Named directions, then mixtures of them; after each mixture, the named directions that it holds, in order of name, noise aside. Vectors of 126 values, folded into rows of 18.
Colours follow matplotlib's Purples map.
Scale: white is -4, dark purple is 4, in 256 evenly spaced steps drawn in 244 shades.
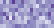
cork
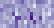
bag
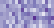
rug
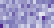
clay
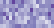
cork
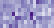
bag, clay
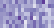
bag, rug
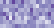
cork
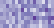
rug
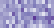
rug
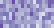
clay, cork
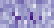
bag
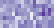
bag, clay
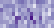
bag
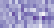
clay, rug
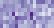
bag, clay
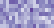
cork, rug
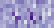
bag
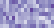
cork, rug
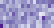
clay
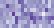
bag, rug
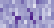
bag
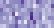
bag, cork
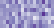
rug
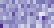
clay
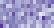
clay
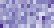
clay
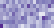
clay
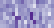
bag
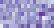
clay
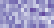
cork, rug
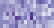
bag, clay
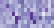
bag, rug
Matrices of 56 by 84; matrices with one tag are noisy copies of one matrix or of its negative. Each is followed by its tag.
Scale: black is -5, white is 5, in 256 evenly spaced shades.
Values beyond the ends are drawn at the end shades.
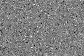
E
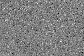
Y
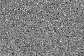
Y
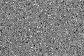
E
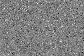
Y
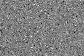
E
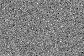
Y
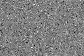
E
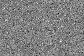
Y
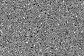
E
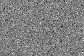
Y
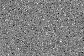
Y
